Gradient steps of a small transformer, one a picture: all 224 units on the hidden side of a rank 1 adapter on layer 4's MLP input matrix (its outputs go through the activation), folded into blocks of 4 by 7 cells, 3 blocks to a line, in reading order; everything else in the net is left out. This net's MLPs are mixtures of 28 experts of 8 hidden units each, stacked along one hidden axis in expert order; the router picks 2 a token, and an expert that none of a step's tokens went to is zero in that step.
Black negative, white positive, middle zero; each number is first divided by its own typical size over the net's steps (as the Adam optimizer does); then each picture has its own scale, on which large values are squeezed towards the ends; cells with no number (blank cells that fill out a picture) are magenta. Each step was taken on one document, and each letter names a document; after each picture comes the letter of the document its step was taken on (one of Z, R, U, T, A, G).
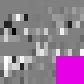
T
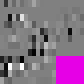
T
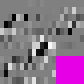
T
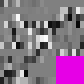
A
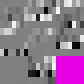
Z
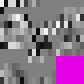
A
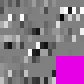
A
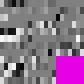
A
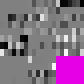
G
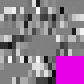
G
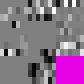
Z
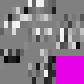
Z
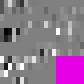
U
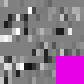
T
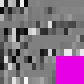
U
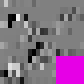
T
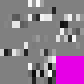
Z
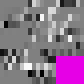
Z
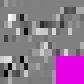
T
